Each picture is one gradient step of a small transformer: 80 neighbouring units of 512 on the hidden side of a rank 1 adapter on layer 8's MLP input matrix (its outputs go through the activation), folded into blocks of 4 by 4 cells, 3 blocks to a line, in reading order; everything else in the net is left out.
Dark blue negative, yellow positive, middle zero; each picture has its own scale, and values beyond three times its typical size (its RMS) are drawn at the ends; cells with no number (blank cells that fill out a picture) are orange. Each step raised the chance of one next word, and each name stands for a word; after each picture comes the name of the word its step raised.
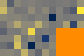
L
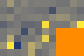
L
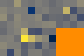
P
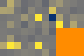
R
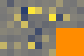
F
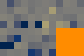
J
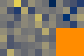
P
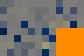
P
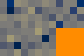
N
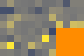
L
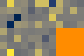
L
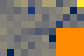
P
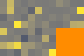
N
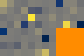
F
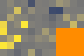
J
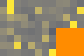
N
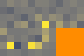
L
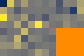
N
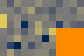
N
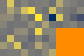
R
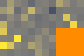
J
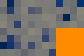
J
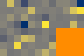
R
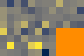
L
